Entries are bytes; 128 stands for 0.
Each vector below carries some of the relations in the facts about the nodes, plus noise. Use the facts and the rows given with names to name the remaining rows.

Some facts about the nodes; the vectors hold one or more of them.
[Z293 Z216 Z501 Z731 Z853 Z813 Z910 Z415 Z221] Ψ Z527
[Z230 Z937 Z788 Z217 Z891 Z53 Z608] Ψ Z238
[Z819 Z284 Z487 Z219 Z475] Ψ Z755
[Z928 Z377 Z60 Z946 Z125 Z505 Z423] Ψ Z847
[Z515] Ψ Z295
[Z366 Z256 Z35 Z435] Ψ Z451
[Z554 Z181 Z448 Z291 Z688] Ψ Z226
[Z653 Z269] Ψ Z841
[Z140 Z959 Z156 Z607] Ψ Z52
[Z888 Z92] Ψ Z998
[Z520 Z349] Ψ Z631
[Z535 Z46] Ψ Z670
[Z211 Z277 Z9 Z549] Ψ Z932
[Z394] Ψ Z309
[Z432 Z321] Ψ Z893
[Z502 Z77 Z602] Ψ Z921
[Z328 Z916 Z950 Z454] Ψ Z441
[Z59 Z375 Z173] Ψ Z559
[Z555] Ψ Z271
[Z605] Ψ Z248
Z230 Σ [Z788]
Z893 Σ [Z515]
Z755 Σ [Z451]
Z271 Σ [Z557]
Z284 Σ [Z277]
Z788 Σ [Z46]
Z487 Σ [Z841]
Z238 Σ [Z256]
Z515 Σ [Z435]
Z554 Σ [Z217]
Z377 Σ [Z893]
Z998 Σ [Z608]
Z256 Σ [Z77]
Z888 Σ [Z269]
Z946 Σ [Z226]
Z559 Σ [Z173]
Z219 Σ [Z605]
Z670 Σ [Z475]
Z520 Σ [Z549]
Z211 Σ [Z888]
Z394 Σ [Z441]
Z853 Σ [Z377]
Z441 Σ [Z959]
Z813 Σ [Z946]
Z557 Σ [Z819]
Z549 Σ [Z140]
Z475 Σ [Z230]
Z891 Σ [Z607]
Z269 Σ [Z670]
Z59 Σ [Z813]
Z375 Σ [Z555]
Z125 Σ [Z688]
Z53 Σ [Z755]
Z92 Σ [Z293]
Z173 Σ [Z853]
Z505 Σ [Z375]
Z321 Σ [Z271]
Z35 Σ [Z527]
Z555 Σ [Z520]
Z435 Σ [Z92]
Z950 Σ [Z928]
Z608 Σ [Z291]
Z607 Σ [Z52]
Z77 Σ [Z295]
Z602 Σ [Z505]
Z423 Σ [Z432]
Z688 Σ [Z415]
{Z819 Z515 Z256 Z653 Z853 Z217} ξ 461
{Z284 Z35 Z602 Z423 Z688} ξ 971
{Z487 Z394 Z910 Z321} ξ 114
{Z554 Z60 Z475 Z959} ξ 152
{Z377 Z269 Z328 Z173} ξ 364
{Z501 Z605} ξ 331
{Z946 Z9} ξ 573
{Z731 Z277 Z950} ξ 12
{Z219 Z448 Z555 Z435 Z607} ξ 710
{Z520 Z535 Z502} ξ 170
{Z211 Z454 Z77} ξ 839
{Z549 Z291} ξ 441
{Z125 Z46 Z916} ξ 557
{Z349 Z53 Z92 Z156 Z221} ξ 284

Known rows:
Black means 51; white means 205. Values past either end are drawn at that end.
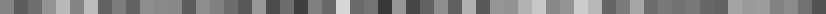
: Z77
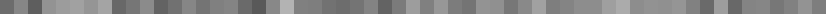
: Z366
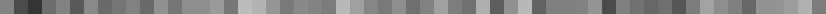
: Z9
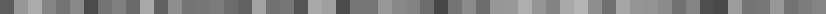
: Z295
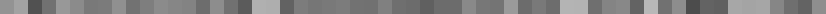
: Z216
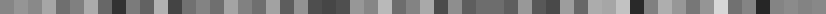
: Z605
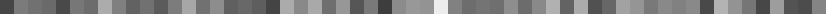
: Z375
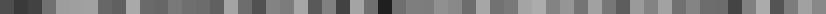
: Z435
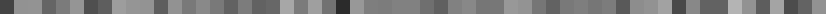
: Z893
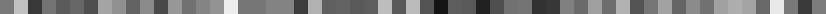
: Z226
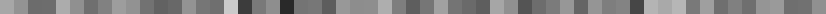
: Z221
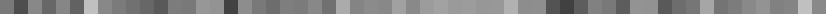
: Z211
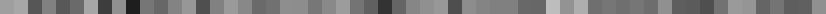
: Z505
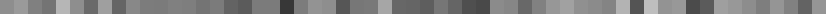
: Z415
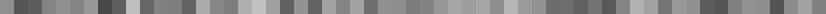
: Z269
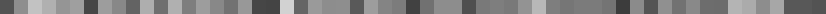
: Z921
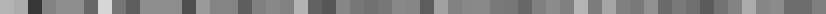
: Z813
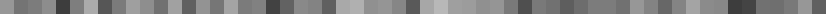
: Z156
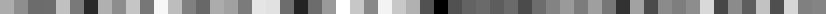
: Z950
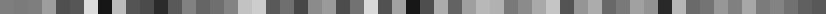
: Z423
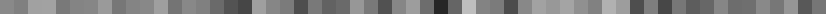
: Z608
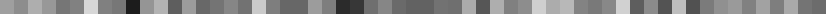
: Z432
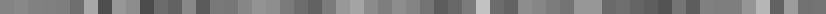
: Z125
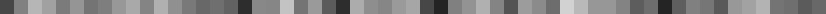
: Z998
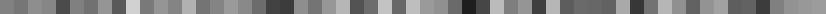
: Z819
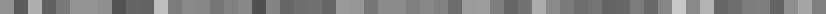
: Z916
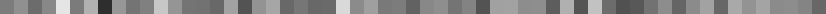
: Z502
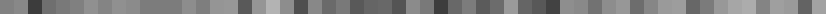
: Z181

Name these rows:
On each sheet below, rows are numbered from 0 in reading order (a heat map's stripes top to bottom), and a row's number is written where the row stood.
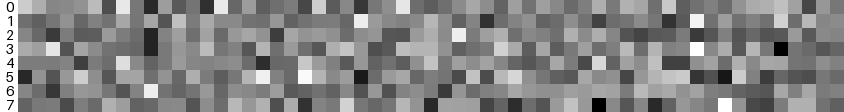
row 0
Z527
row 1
Z321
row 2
Z549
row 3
Z441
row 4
Z59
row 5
Z451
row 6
Z256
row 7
Z277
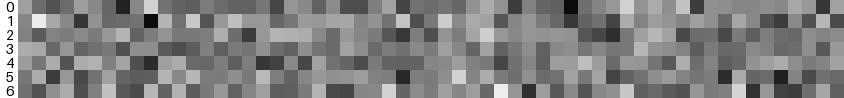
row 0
Z554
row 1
Z52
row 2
Z230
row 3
Z60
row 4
Z293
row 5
Z140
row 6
Z219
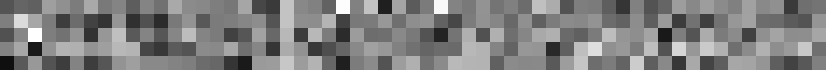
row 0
Z602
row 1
Z847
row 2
Z238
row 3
Z35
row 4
Z559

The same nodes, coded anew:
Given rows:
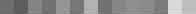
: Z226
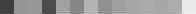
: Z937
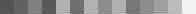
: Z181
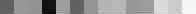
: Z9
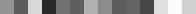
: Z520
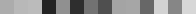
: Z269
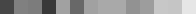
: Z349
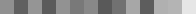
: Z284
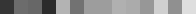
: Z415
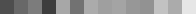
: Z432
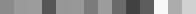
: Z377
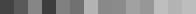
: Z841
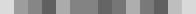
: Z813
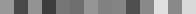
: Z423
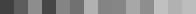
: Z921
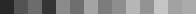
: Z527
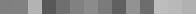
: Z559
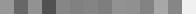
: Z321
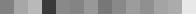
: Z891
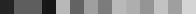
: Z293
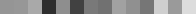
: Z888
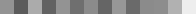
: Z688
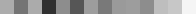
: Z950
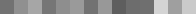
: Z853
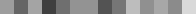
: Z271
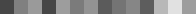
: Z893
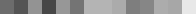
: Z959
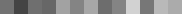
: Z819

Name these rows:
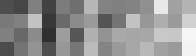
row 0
Z847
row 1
Z238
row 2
Z277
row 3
Z217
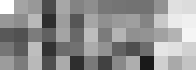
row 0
Z946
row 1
Z607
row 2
Z291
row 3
Z375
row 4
Z475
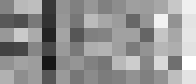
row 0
Z53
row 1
Z928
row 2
Z211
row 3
Z605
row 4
Z77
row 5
Z59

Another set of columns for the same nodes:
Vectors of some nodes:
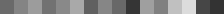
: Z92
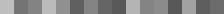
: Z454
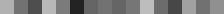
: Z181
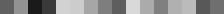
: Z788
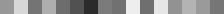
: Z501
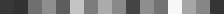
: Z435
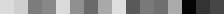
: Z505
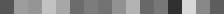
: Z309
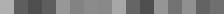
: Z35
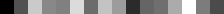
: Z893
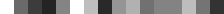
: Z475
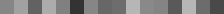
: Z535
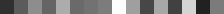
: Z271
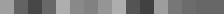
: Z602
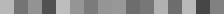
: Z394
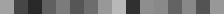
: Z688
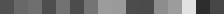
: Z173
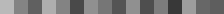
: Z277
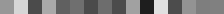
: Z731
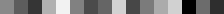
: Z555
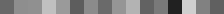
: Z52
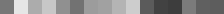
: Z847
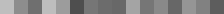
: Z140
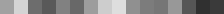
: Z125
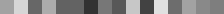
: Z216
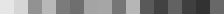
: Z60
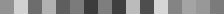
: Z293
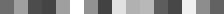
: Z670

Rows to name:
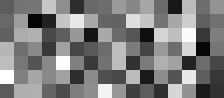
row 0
Z226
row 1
Z230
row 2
Z853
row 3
Z256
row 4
Z375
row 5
Z819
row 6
Z377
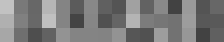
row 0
Z959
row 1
Z9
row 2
Z950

